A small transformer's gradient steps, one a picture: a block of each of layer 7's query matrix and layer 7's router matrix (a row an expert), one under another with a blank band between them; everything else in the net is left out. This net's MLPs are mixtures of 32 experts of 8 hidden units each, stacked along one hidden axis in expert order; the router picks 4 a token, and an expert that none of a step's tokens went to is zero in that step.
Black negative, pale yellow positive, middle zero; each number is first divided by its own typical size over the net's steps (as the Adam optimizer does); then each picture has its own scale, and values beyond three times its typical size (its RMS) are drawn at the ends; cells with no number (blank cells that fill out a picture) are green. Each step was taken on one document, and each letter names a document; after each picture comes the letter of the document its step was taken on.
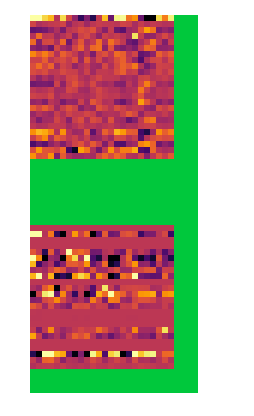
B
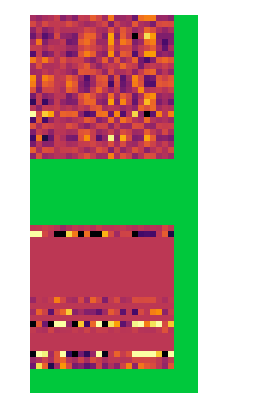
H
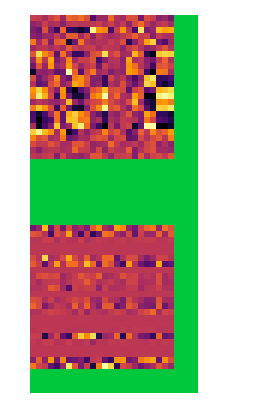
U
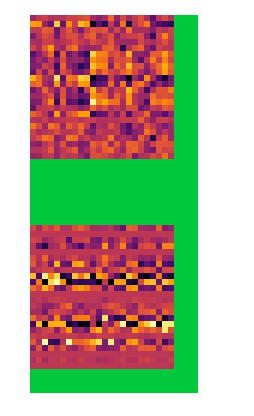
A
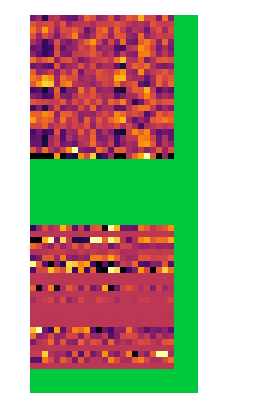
B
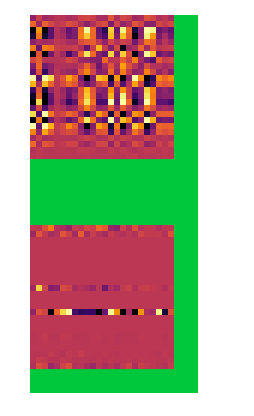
H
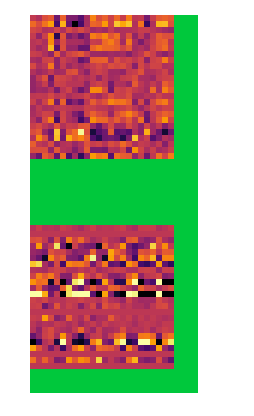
A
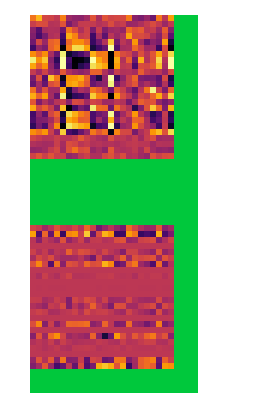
U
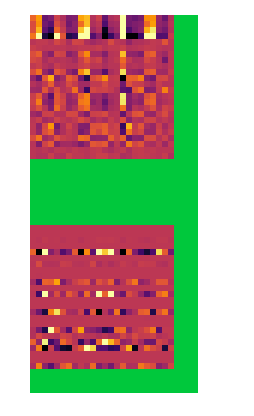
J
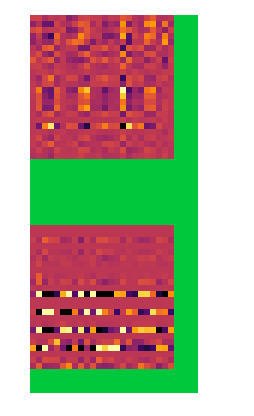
J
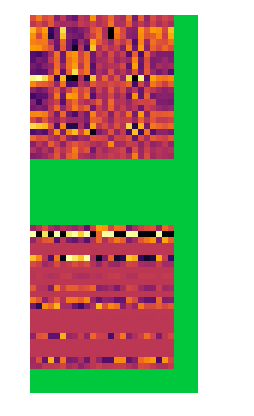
U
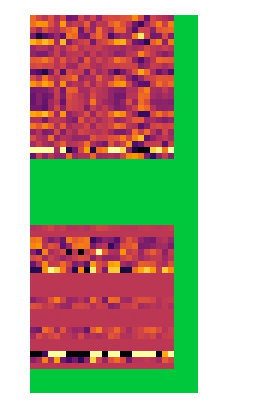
B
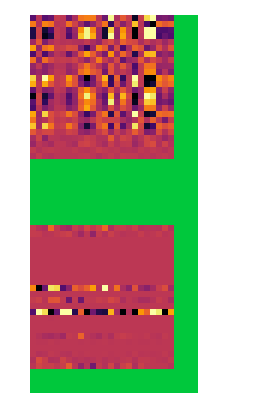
H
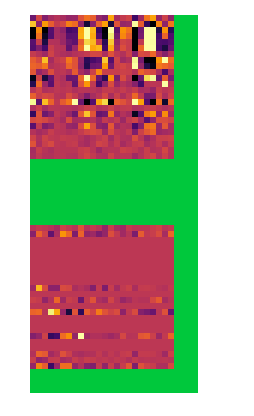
H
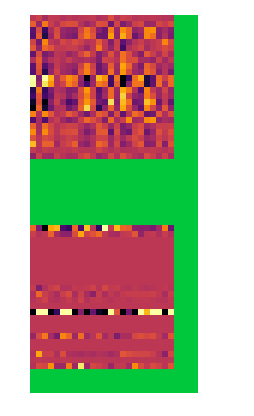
H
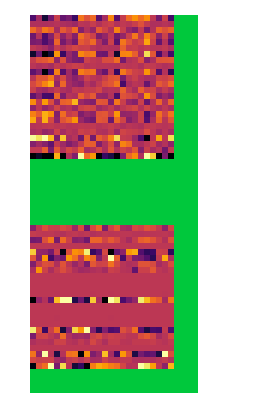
B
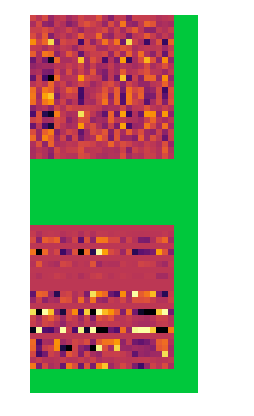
J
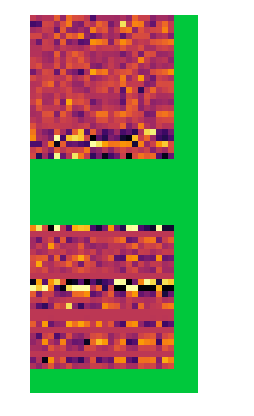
A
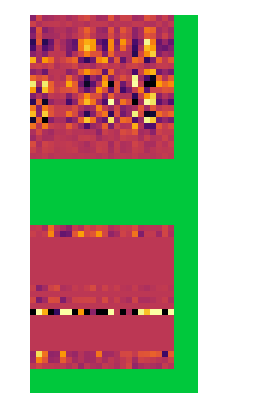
H
